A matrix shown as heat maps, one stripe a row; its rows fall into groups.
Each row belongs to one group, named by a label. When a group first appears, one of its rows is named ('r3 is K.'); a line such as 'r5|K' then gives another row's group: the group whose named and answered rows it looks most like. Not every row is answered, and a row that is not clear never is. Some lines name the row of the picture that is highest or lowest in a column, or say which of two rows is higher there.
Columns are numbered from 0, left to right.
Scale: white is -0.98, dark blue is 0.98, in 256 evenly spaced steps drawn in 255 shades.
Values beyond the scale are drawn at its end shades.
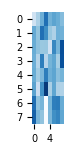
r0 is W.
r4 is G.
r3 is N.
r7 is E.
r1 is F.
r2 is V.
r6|E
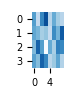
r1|V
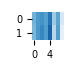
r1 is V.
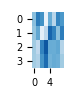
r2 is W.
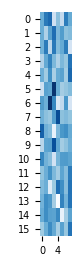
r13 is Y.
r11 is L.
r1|G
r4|N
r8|E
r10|E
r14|F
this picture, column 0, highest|8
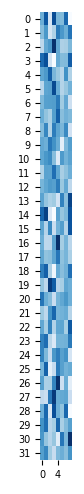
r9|F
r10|Y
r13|V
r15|N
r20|E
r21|W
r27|W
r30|V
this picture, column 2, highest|19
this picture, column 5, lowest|9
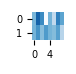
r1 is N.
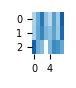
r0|L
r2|E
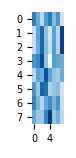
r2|L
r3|Y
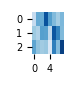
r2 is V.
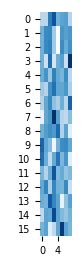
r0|W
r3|N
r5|W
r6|L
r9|E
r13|F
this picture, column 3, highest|7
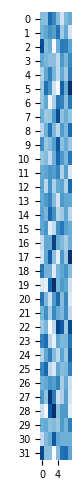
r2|E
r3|V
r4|L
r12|N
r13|Y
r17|L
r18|E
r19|W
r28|W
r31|E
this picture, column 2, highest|27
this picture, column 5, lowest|0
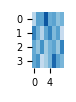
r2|N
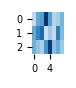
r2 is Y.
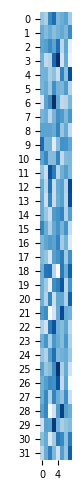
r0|W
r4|V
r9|E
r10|F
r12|N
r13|N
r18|Y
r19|G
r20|N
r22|W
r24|W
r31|L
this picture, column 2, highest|11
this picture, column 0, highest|9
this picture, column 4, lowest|18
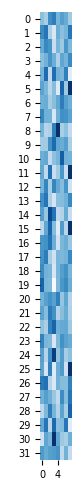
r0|W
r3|L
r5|V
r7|E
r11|N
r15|L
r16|Y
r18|E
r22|W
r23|E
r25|N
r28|L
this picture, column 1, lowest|25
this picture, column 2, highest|14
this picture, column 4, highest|8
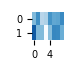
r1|E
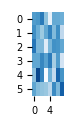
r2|E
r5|V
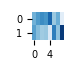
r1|V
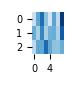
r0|L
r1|N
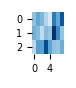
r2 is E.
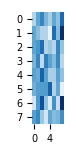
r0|L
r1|V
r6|L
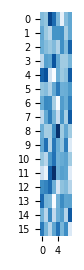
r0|F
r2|V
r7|L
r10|W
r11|W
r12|Y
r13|E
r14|N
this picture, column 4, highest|8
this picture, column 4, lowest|6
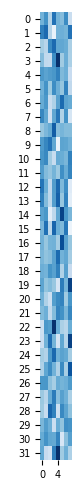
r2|W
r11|V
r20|G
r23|L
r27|W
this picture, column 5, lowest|30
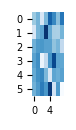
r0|G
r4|Y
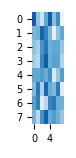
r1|F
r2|W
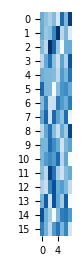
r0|V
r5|E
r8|L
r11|F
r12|W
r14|E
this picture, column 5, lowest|2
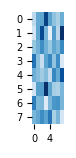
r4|V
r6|E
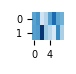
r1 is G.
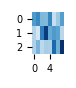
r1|W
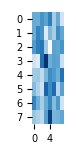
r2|Y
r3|W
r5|G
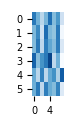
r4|N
